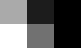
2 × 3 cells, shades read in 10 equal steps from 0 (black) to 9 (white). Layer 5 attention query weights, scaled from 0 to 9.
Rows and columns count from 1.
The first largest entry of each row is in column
1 1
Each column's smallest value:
6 1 0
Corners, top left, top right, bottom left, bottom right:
6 0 9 0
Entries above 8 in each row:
0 1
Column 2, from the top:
1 4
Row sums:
7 13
